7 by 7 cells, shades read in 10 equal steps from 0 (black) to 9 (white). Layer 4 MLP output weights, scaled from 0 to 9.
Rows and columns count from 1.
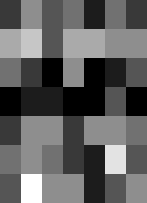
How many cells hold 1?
6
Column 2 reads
5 7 2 1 5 5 9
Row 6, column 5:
1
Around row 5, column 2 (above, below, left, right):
1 5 2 5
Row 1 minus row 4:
2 4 2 4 1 1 2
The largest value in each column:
6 9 5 6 6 8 5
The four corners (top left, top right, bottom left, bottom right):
2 2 3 5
